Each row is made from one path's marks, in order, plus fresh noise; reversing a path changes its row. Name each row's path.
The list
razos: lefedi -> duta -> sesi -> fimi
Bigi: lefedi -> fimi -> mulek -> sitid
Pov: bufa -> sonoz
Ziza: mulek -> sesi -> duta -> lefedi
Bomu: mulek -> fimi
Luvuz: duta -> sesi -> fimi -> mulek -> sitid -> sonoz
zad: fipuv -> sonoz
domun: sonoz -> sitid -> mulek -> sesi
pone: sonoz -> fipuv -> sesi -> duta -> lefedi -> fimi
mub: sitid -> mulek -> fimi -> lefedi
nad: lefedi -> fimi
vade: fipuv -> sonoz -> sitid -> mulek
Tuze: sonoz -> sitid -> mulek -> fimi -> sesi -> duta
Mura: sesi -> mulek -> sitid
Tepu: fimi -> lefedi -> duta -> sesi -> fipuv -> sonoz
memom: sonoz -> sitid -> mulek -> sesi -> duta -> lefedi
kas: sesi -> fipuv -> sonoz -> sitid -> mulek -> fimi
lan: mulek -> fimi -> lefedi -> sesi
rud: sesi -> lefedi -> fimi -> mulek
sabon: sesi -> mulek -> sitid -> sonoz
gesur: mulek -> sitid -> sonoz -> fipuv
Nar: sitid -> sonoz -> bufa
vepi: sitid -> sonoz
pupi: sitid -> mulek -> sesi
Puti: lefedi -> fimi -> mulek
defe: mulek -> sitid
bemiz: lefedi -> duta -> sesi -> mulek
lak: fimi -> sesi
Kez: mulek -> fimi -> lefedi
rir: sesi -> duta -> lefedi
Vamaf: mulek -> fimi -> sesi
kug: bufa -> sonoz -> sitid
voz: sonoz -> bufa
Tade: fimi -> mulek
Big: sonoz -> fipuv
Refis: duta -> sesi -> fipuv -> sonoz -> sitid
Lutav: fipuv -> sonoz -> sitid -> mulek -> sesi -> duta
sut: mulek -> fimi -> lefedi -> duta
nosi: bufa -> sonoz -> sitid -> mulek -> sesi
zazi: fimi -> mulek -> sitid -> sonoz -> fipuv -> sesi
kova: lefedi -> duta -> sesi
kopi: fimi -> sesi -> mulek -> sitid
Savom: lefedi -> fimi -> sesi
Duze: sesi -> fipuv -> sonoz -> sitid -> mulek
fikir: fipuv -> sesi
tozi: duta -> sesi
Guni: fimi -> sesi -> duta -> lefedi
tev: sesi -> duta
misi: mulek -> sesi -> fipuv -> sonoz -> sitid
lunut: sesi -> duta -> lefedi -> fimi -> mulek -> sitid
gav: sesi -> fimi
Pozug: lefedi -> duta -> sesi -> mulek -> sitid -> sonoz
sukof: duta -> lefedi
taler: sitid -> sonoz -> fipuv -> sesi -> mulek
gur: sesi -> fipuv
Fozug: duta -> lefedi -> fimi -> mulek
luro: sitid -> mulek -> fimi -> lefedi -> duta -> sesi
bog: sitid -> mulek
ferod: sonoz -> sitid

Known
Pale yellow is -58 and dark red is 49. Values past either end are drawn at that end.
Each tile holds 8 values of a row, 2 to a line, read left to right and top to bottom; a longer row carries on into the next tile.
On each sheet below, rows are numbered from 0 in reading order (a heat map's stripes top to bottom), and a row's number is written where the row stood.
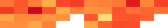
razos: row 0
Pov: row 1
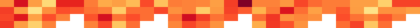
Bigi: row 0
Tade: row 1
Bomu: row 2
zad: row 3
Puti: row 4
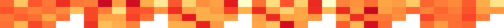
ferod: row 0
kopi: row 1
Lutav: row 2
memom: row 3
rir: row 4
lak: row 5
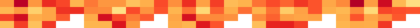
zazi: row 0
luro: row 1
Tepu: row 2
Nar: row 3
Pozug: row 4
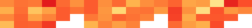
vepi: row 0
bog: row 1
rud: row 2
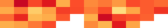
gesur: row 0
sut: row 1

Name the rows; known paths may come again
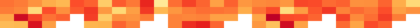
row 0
luro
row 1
nosi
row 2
voz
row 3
sut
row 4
lak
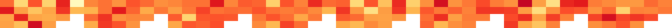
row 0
memom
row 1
zad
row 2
Pov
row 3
ferod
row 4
domun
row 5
defe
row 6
Bigi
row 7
Vamaf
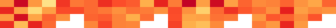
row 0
lunut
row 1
Big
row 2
Mura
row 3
sukof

